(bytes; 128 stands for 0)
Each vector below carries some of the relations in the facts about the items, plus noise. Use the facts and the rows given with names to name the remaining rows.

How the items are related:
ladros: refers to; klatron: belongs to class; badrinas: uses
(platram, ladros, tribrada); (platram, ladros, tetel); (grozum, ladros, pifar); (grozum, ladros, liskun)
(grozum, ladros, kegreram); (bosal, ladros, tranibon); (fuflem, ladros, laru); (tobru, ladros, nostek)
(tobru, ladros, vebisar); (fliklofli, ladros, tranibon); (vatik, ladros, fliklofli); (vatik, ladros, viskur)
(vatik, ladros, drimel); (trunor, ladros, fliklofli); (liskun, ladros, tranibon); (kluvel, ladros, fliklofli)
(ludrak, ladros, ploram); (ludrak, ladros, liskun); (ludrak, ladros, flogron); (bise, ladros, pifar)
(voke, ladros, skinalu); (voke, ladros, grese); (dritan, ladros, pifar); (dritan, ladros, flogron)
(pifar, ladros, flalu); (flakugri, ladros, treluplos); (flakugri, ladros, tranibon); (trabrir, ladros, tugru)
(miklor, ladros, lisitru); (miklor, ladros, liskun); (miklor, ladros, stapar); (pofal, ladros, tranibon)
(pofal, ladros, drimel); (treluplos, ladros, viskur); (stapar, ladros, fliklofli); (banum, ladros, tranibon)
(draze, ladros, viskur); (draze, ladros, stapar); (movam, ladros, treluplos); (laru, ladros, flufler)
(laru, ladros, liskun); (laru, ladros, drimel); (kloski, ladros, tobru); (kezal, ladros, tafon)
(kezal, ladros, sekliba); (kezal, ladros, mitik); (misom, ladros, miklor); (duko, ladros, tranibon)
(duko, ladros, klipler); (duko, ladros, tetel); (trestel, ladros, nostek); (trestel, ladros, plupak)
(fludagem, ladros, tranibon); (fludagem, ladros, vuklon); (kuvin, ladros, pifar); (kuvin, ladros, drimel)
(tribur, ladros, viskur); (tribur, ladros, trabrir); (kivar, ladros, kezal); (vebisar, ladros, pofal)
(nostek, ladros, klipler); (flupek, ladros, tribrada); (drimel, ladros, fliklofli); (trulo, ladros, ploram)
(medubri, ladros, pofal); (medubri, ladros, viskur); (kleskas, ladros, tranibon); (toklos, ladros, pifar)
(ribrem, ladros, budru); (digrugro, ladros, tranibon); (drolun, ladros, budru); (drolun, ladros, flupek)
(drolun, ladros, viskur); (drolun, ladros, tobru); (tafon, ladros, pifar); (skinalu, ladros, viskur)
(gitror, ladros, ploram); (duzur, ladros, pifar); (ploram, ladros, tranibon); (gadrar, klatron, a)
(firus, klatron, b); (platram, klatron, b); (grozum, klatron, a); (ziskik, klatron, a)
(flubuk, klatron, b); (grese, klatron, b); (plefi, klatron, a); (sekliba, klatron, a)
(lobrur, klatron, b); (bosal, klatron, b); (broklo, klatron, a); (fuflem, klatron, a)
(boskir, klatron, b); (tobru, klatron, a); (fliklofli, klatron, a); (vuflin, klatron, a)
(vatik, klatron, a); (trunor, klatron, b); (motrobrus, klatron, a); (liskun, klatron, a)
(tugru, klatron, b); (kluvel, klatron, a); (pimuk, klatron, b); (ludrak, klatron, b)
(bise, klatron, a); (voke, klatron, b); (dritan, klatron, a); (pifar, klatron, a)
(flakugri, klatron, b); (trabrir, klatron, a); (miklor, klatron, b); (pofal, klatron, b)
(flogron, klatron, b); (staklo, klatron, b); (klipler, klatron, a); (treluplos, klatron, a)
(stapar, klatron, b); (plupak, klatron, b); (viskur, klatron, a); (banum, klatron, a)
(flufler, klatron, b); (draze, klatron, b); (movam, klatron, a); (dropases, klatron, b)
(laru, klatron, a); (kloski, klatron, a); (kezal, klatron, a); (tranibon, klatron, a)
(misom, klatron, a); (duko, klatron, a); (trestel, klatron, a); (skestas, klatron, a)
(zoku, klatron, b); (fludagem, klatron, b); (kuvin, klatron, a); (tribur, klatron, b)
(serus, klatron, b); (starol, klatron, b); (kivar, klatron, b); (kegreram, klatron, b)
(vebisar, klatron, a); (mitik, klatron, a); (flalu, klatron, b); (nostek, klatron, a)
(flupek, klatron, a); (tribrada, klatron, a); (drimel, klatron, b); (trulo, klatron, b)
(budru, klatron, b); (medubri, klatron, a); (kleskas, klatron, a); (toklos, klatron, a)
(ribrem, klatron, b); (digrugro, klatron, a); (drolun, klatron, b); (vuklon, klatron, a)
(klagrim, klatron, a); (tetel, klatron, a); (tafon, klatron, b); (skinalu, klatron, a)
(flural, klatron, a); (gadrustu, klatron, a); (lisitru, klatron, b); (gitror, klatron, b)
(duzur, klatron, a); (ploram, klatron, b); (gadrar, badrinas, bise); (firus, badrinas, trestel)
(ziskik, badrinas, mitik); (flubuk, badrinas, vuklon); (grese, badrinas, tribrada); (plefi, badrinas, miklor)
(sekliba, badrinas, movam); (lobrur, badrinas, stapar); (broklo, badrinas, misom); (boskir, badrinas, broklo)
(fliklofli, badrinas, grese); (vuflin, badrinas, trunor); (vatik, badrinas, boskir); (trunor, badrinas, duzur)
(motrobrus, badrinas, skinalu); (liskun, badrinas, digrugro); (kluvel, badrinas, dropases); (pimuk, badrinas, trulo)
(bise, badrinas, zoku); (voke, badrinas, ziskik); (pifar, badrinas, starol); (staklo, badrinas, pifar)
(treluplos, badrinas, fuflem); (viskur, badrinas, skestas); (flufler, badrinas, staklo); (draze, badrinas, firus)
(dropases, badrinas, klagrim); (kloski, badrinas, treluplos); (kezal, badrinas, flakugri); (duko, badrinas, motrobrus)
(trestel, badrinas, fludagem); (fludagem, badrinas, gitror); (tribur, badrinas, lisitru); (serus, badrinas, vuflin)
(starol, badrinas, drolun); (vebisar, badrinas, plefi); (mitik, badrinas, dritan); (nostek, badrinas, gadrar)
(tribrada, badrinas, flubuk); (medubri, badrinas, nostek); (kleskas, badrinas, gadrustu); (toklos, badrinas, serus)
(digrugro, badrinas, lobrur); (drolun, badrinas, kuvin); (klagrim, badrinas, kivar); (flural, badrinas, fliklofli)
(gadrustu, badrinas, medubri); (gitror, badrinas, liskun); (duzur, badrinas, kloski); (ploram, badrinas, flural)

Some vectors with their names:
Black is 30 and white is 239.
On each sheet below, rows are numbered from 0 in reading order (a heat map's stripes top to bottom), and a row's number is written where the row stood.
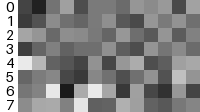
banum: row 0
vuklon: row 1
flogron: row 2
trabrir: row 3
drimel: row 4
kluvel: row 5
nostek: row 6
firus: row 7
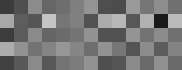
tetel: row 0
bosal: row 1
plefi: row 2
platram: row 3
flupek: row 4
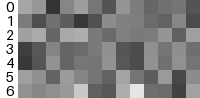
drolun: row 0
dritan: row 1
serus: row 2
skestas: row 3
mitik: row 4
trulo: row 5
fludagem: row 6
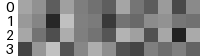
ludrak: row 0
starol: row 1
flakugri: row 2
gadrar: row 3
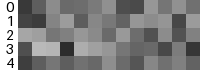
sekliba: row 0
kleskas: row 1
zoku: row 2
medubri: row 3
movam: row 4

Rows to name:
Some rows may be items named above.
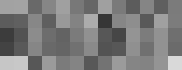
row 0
voke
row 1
kloski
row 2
vuklon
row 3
kezal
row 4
trunor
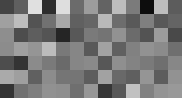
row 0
trestel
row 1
tribur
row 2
kuvin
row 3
grese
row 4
duko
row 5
miklor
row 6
vuflin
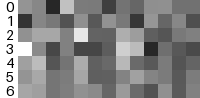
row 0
starol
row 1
viskur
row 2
firus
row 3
tafon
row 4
tribur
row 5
gitror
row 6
zoku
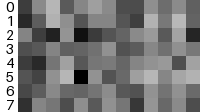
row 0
gadrustu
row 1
tribrada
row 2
pifar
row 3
fuflem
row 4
tranibon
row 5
fliklofli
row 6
kezal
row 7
viskur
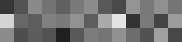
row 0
vuklon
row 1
pofal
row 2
kuvin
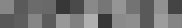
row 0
toklos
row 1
kloski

